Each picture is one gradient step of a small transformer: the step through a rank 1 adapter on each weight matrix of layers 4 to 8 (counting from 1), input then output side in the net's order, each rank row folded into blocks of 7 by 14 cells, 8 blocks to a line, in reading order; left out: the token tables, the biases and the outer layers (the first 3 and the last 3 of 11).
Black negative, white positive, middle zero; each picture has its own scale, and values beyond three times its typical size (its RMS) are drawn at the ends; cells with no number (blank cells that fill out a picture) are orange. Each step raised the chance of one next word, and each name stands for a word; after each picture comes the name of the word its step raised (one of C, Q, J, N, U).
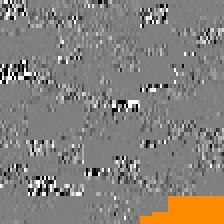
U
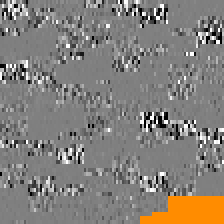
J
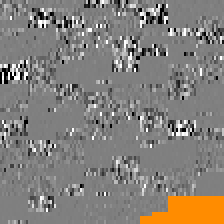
J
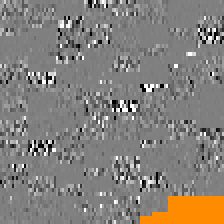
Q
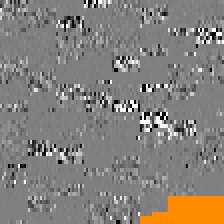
Q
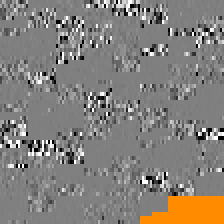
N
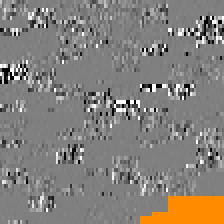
U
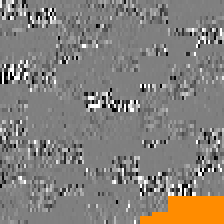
U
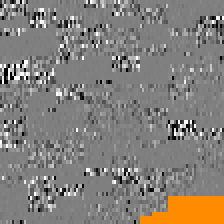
J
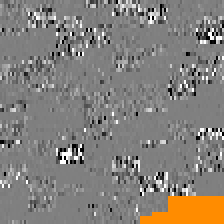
N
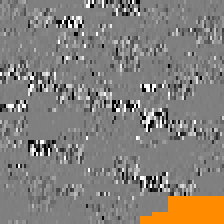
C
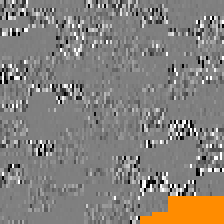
C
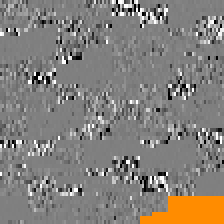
N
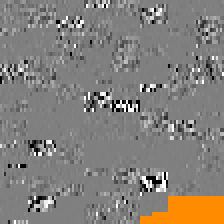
C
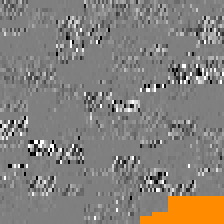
C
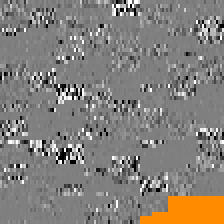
N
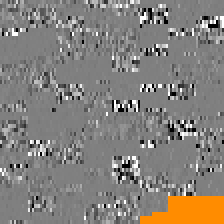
Q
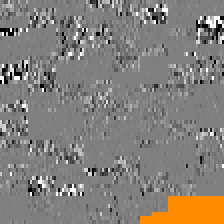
J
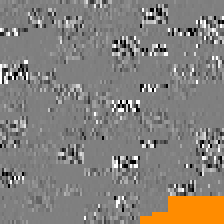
U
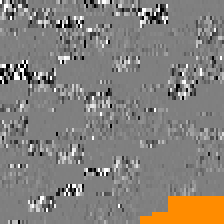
J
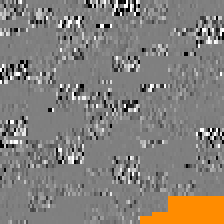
N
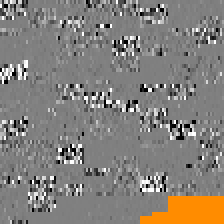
U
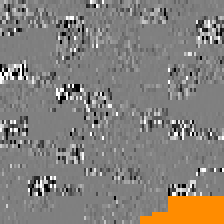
J
